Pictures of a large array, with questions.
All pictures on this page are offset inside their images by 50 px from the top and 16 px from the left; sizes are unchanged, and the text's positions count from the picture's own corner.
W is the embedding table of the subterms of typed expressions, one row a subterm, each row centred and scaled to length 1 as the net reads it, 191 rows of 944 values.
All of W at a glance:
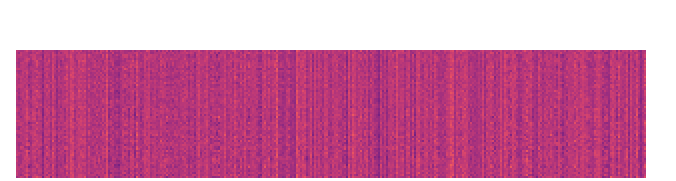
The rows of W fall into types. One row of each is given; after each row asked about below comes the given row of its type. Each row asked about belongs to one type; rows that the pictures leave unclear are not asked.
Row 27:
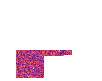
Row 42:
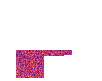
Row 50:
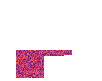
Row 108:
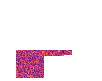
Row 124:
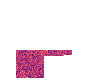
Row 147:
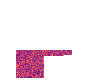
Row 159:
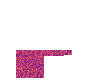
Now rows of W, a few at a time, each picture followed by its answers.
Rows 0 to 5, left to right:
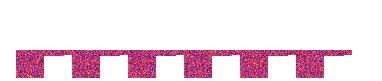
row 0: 108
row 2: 42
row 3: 27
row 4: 42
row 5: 147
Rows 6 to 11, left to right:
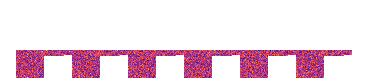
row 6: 124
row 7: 124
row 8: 159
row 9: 159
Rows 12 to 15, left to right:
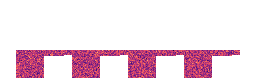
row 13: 159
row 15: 27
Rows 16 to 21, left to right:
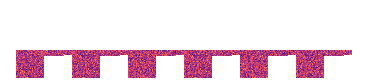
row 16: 124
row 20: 147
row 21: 50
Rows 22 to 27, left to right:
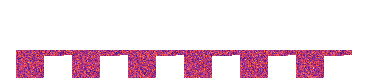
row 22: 27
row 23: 147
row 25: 50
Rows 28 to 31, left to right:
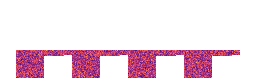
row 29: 124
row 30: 50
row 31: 27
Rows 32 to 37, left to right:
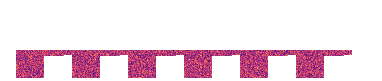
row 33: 108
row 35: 147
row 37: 50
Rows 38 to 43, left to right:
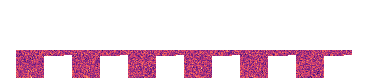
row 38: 108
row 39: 108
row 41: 27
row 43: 147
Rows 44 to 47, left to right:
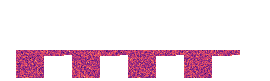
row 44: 124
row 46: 159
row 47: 124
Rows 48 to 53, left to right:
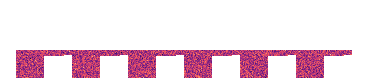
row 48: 124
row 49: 147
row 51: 108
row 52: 124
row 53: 124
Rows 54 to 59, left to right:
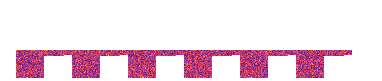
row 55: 159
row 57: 147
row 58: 124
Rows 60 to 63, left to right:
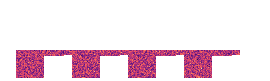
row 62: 159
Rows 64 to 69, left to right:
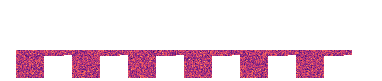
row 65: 147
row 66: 27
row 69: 147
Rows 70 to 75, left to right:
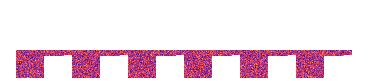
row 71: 159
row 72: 50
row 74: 147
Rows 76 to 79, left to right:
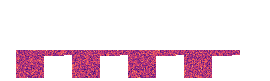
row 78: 124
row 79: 42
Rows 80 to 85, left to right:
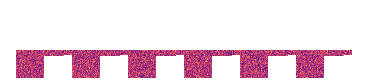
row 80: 159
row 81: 42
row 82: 50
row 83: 27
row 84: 27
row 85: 124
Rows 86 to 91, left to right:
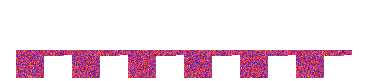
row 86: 27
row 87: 108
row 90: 159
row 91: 108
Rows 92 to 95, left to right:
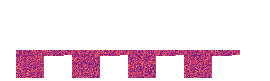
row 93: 159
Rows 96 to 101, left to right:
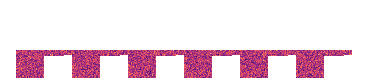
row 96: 159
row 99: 42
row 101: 50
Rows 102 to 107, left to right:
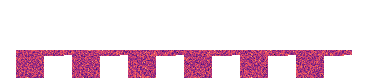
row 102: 159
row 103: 159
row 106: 124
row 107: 108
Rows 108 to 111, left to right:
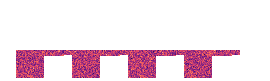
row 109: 124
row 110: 27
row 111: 124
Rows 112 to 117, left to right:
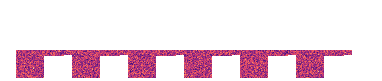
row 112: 27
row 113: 159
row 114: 27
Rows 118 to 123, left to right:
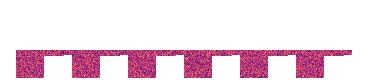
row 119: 42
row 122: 159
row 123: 159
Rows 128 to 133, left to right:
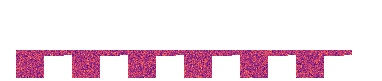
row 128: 159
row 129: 42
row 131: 42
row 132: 124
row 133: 108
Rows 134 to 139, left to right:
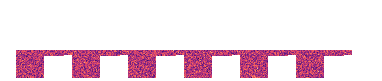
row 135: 27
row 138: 27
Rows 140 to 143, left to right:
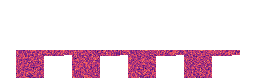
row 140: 50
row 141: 27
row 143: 159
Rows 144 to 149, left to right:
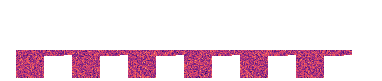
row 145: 147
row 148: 124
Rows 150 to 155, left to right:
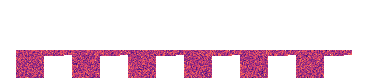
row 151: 108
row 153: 108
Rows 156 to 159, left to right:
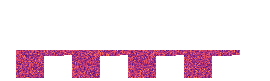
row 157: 108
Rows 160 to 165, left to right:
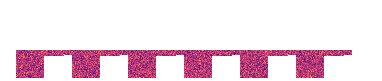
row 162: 50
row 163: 42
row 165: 108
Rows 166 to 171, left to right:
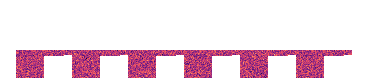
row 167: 50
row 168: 50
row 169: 27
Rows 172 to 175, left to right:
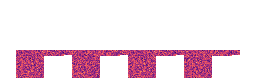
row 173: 27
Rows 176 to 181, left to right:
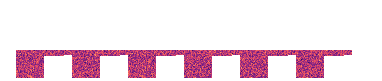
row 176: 108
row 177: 50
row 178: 108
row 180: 159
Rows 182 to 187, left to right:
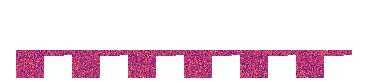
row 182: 42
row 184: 108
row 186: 108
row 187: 124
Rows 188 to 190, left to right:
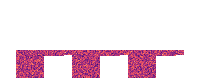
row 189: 159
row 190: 27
